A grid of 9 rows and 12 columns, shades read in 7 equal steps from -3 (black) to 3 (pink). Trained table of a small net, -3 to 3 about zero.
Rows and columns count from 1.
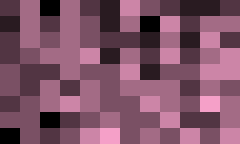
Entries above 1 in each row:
1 1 1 3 3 0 3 1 4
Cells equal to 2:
15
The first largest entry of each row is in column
7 9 11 5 7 3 11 9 6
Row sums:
-9 -2 -3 5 3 3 10 -2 6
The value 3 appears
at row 7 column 11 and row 9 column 6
